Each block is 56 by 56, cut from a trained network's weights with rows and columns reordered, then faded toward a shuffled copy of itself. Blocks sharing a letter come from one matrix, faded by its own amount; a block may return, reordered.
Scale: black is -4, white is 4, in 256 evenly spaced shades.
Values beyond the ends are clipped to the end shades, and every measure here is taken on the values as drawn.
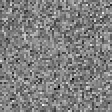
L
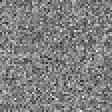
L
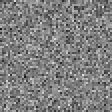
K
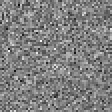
K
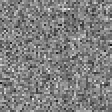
L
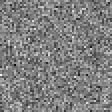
K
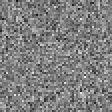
K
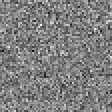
K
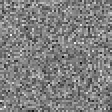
L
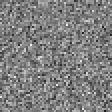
L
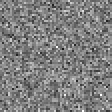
K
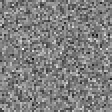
K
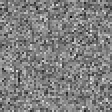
L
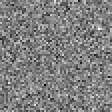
L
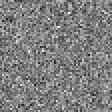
L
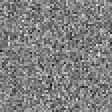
L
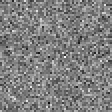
K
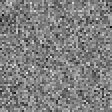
K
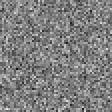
K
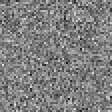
L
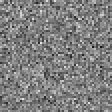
K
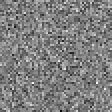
K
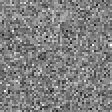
L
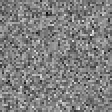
L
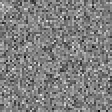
L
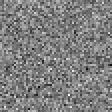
K
